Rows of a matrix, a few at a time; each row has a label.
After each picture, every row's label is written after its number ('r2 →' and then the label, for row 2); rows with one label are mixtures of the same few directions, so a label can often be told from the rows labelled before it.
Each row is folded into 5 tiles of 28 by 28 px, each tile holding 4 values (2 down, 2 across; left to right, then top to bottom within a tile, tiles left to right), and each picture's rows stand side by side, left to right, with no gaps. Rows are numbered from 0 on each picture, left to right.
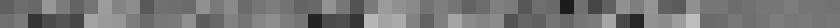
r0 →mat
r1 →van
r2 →mat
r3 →mat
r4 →van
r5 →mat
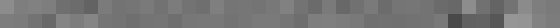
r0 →van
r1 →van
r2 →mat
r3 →mat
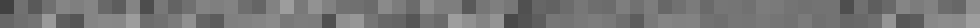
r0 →van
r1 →van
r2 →van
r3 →mat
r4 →van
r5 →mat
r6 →van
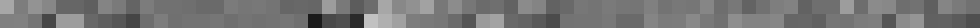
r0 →van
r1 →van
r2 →mat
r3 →van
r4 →van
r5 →mat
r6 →van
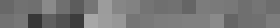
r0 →mat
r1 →mat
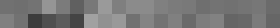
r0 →mat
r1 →van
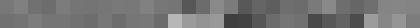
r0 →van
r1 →mat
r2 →mat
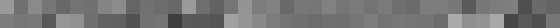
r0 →van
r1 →mat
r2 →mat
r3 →mat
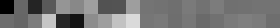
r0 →van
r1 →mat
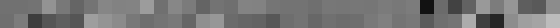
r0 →mat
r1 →van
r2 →mat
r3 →van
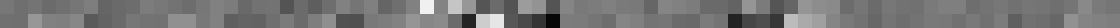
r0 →mat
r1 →mat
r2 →van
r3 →van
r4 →van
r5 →mat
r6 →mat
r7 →mat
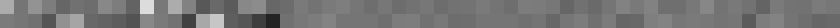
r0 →van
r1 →van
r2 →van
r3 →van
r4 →van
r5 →van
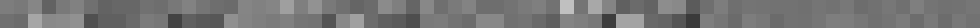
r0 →mat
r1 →mat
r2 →van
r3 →van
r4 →van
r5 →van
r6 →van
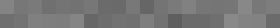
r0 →mat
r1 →mat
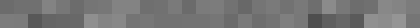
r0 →mat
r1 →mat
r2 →mat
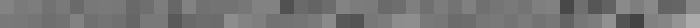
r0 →van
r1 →mat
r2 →van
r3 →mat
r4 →van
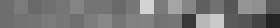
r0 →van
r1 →van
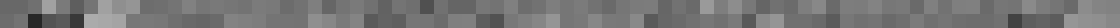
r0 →mat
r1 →mat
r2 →mat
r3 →van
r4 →mat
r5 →van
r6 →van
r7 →mat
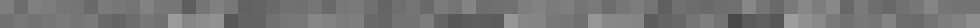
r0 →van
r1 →mat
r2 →mat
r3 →mat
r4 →mat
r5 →mat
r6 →van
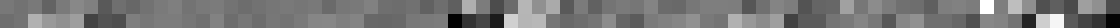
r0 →mat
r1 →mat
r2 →mat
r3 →mat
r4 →van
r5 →mat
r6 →van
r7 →van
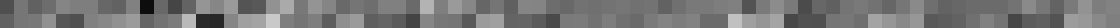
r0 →van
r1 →van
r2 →van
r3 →van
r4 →van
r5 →mat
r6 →mat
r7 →mat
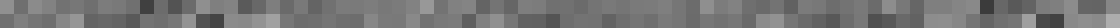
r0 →van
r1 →van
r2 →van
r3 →van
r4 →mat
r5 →van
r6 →mat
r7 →van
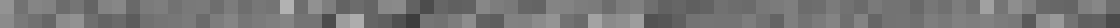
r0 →van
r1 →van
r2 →van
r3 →van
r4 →mat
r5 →van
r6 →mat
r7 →van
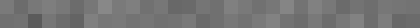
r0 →mat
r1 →van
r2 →van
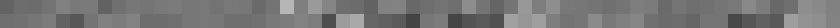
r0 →van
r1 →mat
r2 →van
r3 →mat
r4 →mat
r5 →mat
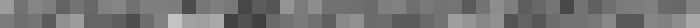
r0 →van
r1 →mat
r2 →van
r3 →mat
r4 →van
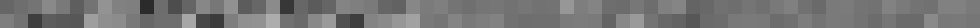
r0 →mat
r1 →van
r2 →van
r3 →mat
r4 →van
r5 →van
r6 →mat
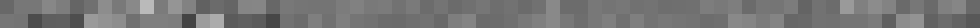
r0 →mat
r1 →van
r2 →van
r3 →van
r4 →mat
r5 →mat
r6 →van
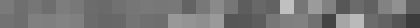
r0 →mat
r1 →mat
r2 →van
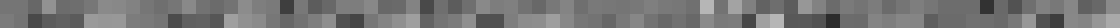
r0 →mat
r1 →mat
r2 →van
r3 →van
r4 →van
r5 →van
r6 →mat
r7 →van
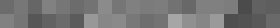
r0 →mat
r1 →mat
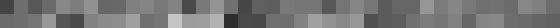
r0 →van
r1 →mat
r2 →mat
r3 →van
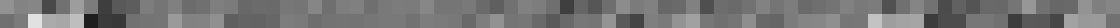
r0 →mat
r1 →mat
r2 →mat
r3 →van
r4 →van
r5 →van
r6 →mat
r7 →mat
